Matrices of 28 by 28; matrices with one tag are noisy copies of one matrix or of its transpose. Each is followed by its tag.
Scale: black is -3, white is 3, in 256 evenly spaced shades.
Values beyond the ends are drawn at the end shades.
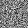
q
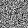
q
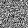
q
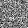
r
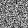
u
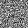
q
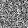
r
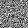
q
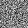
q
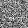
r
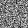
u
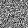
q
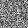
r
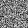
u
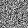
q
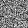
u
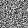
q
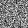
u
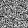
u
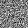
q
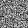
u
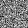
u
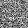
r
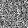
r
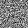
q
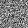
q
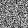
u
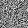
q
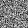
u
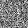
r
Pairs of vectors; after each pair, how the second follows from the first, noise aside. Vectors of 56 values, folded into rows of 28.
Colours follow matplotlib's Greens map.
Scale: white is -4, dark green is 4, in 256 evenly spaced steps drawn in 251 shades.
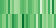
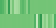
partly zeroed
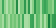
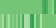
partly zeroed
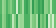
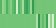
partly zeroed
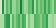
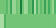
partly zeroed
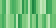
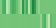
partly zeroed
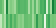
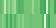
partly zeroed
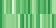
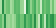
shuffled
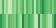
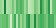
shuffled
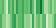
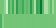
partly zeroed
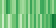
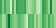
shuffled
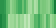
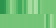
partly zeroed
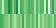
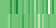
partly zeroed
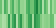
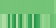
partly zeroed
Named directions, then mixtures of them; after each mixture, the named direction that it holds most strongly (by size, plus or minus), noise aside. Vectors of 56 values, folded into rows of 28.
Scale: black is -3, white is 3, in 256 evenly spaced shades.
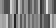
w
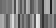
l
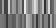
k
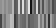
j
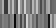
k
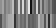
j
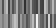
k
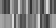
w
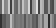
j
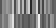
j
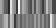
w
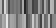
k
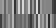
j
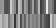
w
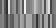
k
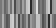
l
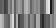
l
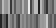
w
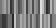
w
